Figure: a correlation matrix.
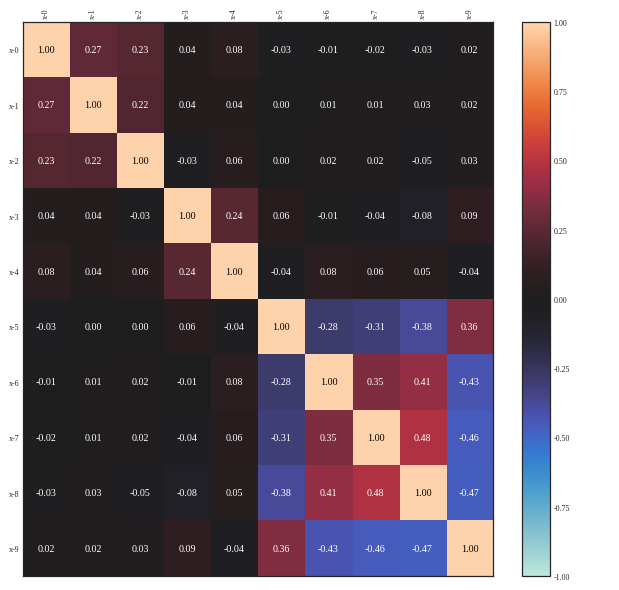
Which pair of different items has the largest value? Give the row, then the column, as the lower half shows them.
x-8, x-7
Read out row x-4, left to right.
0.08 0.04 0.06 0.24 1.00 -0.04 0.08 0.06 0.05 -0.04
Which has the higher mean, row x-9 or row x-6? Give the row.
x-6
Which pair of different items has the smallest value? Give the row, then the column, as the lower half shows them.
x-9, x-8
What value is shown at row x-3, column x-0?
0.04
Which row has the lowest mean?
x-9
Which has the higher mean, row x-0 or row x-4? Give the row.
x-0
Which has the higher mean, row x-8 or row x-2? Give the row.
x-2
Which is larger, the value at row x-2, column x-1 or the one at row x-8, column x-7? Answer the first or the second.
the second
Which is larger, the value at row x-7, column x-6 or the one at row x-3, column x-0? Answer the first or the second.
the first
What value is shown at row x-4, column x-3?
0.24
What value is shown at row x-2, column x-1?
0.22
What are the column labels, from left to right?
x-0, x-1, x-2, x-3, x-4, x-5, x-6, x-7, x-8, x-9
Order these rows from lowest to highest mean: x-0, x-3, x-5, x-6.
x-5, x-6, x-3, x-0
